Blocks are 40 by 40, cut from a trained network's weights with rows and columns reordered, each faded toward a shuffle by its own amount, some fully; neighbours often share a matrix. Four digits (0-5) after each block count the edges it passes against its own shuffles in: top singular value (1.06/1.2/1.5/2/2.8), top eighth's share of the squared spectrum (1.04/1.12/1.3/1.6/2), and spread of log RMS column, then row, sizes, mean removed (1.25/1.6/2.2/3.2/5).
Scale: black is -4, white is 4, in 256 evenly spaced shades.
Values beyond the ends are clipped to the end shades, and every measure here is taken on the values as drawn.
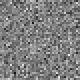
2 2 1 0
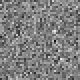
0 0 0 0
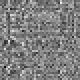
3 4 2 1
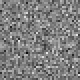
2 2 1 0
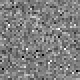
0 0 0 0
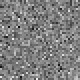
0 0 0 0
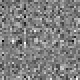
3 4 2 2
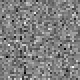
1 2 1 0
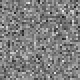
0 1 0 0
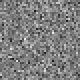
0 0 0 0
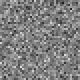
1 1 0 0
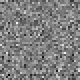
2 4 2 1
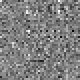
2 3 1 1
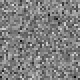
1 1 1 0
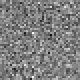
2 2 1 0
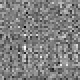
3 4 2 1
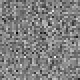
3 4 1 0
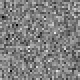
1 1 0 0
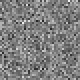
3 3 1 1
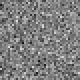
1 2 0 0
